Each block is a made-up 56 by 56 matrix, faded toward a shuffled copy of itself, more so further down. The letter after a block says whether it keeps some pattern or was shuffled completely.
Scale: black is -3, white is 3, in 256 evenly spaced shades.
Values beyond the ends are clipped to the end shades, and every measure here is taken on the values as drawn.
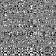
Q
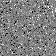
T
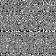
Q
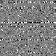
Q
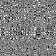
Q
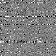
Q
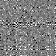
Q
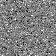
T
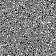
T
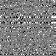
Q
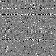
Q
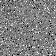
T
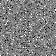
T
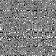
Q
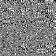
Q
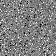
T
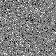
T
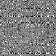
Q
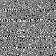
Q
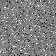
T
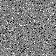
T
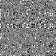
Q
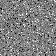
T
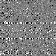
Q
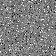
T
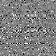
Q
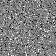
T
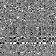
Q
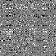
Q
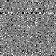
Q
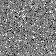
T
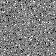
T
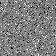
T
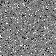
T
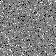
T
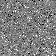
T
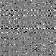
Q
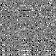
Q
